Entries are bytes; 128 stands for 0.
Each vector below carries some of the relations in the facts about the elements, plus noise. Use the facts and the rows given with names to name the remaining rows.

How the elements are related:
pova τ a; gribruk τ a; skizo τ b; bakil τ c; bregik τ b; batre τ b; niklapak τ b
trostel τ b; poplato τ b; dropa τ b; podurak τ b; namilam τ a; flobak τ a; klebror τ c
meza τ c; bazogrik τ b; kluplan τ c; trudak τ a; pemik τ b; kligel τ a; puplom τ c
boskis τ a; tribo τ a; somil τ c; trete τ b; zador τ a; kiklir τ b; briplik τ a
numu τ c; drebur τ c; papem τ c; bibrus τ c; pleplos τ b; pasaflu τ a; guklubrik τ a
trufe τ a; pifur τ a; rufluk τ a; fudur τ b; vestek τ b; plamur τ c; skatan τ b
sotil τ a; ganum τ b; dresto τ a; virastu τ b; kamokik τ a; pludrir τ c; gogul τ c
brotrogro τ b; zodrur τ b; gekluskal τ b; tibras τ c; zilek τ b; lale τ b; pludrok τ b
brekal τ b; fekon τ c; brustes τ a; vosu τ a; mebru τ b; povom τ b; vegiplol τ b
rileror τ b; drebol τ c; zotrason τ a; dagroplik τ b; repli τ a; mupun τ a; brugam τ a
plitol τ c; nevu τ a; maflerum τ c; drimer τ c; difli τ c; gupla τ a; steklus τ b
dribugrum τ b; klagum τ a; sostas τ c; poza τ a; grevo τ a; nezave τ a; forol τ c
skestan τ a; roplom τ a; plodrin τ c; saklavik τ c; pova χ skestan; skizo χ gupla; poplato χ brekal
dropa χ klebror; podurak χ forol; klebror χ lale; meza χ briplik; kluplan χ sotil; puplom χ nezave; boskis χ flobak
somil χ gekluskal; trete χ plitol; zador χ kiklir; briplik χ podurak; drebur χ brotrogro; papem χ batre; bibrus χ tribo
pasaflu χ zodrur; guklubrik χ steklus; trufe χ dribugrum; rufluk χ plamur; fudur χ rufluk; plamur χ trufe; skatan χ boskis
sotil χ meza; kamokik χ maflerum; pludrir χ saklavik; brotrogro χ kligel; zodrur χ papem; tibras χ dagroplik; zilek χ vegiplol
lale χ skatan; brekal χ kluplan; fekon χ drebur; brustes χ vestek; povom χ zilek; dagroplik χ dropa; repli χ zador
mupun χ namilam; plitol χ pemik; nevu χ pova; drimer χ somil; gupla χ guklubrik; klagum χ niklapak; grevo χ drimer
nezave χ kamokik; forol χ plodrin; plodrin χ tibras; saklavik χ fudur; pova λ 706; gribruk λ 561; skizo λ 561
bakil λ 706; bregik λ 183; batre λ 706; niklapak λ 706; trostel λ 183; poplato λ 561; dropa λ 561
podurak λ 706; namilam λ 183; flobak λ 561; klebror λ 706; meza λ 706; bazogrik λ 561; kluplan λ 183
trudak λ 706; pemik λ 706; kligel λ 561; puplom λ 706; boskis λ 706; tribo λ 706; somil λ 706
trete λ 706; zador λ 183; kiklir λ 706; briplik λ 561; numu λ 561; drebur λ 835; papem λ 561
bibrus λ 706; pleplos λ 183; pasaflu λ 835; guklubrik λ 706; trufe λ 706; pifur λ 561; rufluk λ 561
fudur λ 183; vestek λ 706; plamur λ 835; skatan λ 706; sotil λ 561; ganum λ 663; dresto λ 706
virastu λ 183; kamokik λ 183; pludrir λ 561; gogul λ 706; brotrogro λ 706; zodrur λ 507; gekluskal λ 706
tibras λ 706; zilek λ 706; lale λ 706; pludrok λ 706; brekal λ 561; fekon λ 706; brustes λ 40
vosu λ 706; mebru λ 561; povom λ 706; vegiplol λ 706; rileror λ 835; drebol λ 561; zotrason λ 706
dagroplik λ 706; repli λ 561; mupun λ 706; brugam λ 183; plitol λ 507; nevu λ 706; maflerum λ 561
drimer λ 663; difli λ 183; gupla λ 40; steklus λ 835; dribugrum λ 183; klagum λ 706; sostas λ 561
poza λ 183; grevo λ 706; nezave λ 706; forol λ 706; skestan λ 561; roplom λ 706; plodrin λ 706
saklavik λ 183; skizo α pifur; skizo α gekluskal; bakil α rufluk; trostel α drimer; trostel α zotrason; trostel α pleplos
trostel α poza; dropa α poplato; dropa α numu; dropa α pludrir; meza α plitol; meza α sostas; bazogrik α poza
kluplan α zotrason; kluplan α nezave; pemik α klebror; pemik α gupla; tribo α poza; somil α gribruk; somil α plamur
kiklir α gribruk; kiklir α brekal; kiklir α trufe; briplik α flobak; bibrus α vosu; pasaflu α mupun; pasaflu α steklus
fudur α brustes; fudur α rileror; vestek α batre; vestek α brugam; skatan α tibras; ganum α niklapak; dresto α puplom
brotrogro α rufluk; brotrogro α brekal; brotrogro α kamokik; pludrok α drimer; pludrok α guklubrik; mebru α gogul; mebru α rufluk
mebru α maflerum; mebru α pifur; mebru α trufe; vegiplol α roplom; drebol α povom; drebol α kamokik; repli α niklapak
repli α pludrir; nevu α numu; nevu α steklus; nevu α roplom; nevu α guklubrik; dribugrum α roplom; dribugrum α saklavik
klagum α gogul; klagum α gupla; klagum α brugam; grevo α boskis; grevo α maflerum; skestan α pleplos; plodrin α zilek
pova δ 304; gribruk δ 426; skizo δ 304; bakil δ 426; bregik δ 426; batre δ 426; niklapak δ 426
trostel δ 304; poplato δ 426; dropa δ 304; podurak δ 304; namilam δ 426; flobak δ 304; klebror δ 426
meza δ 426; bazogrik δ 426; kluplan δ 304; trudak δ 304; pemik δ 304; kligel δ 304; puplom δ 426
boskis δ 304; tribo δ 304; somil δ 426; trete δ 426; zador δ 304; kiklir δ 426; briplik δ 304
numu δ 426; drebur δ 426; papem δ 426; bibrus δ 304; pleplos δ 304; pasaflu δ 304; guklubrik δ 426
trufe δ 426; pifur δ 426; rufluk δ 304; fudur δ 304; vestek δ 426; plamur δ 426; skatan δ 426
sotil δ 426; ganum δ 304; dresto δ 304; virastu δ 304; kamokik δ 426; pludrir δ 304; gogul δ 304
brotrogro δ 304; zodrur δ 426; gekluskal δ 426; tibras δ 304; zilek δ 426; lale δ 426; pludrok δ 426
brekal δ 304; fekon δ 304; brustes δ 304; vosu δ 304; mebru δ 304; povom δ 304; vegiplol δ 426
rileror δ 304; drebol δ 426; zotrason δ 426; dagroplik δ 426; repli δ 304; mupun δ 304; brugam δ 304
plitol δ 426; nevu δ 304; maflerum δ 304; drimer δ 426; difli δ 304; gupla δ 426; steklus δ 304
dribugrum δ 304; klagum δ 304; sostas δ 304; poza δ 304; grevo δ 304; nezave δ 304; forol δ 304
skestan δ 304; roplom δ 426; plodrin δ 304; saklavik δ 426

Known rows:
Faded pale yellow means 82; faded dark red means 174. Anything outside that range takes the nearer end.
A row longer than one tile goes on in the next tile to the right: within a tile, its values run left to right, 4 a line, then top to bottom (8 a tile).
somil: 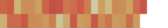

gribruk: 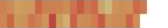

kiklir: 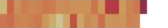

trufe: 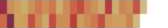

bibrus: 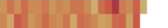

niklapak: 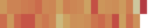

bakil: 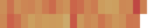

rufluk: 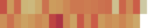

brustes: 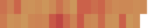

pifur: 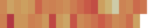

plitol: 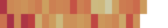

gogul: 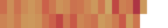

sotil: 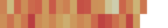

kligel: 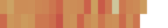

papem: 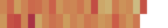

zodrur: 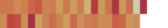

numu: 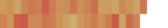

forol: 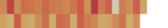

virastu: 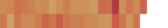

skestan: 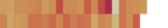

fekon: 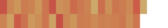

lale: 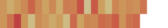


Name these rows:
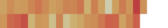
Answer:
klebror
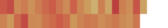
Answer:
pludrir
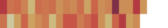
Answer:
brekal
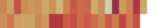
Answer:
boskis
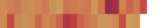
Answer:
skizo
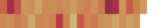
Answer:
fudur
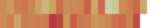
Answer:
flobak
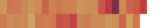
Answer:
mebru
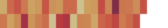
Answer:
dropa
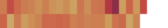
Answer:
rileror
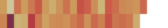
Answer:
gupla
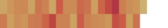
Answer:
vosu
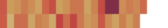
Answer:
brotrogro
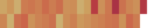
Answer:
vegiplol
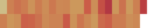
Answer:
repli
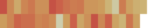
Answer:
drimer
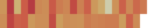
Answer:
puplom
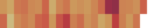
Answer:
steklus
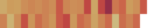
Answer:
nevu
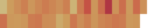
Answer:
zador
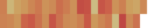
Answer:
pova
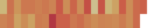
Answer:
dresto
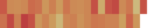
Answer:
trete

